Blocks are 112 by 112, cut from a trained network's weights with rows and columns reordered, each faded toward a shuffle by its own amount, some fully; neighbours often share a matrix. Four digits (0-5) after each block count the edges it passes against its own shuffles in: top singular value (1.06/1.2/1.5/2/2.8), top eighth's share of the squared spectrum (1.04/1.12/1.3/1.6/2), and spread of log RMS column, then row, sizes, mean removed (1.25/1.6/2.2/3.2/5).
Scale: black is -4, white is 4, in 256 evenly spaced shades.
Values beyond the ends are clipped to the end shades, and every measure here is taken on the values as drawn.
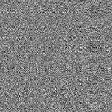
4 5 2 3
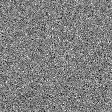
0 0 0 0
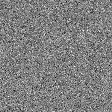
0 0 0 0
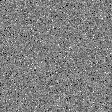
0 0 0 0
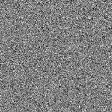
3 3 1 2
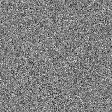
2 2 0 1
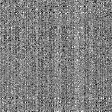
4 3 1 3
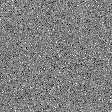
0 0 0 0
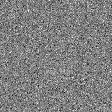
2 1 0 0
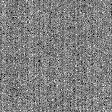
3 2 0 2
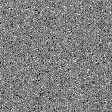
0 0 0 0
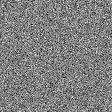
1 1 0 0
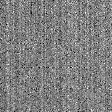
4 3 0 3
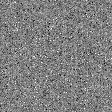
1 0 0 0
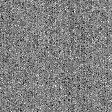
2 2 0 1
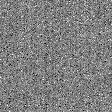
1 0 0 0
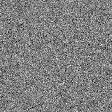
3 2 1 1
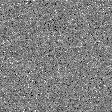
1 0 0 0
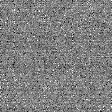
3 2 2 0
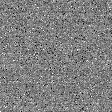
1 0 0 0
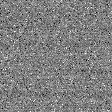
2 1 1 0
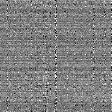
4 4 4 1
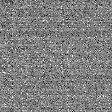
3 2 2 0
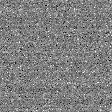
2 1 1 0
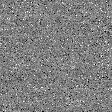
1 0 0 0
